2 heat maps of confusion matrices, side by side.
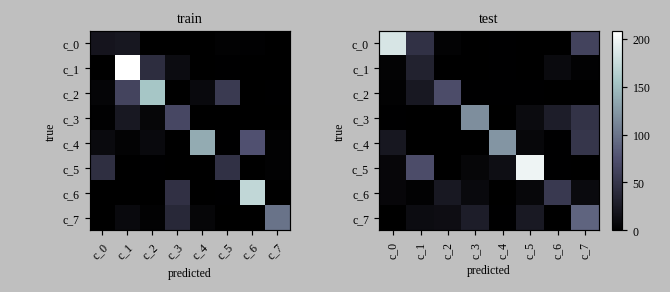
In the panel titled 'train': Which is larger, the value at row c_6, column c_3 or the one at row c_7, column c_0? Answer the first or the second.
the first
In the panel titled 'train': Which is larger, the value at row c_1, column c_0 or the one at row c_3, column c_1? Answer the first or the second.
the second
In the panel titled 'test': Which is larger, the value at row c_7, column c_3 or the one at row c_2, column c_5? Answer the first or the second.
the first
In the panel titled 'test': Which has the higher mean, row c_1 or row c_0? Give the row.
c_0
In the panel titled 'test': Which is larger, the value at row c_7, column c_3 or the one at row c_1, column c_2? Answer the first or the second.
the first
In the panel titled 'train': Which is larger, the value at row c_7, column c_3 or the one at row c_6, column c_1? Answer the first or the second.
the first
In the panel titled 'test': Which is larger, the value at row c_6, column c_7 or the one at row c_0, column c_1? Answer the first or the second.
the second
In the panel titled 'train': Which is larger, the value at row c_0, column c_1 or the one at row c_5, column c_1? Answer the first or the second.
the first
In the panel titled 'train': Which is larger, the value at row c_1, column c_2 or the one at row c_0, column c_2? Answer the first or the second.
the first
